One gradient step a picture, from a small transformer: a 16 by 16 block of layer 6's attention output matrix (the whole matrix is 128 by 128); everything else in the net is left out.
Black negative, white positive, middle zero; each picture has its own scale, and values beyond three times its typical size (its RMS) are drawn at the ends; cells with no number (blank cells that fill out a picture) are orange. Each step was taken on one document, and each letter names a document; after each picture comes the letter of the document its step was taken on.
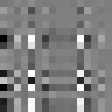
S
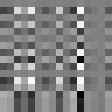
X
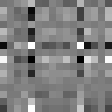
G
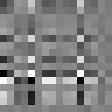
S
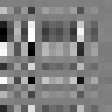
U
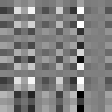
X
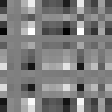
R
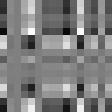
R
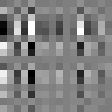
G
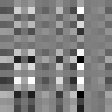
X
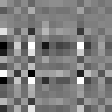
G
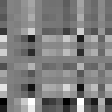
R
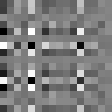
S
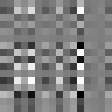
X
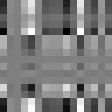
R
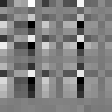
S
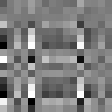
G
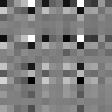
S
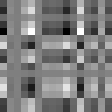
R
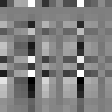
S
